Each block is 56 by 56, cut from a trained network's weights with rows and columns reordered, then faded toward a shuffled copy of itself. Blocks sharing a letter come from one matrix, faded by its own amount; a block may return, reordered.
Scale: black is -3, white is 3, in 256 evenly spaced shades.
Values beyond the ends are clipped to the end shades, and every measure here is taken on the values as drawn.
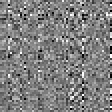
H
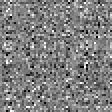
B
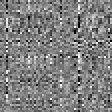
H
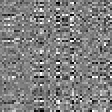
H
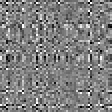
H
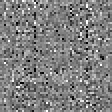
B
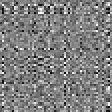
H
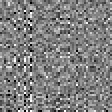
H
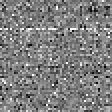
B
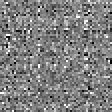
B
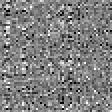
B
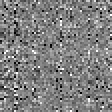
B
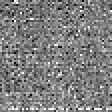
B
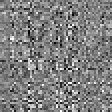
H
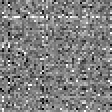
B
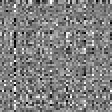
H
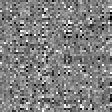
B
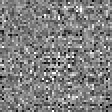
B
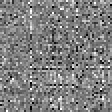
B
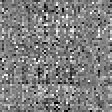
B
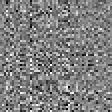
H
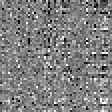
B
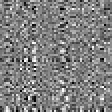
H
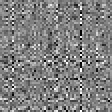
H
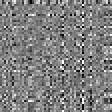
H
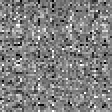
B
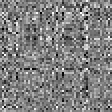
H
